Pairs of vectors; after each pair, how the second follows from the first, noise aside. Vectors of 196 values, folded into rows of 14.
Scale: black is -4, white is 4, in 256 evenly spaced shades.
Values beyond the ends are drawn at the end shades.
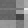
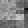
negated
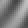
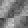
wrapped around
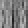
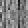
wrapped around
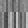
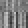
negated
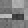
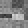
negated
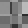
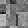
reversed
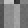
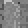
partly zeroed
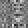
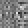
wrapped around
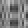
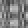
negated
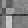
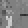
partly zeroed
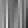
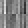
wrapped around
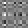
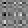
negated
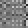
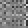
negated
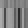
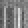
negated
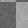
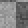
negated
